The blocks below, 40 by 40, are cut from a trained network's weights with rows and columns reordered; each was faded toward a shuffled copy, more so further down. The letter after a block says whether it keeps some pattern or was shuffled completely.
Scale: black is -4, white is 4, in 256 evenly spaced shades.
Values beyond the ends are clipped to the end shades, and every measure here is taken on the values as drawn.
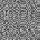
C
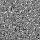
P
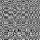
C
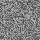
P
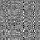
C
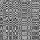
C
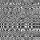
C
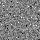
P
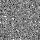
P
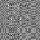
C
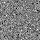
P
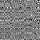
C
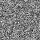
P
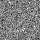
P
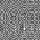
C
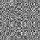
C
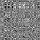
C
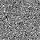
P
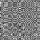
C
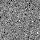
P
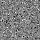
P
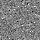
P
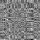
C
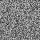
P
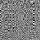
C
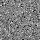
P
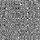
C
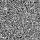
P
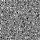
P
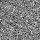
P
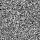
P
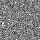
P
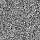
P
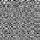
C
